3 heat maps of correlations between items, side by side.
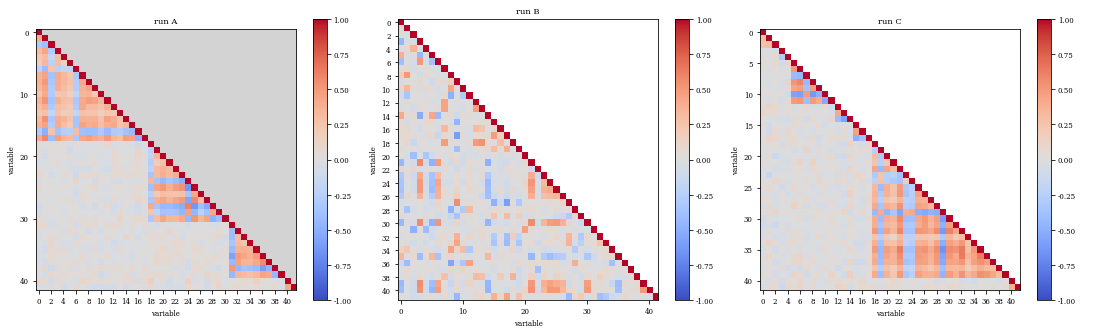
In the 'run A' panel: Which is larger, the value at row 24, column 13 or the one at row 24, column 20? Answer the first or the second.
the first
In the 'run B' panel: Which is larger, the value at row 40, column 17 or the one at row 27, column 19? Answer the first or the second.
the first
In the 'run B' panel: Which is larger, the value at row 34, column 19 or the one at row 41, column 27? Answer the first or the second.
the first
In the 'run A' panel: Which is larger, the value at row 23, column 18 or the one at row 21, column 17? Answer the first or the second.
the second
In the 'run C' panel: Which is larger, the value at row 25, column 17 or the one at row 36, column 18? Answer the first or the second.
the second
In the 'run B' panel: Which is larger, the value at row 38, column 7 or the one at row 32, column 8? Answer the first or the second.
the first
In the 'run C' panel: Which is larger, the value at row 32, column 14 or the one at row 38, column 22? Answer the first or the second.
the second
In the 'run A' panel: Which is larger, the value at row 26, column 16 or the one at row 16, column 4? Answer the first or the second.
the first
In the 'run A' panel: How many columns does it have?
42
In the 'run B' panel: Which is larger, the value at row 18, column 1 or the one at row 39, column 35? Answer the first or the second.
the first
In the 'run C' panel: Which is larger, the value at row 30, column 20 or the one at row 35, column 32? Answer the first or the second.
the second
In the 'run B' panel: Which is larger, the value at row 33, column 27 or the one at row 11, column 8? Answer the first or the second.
the first
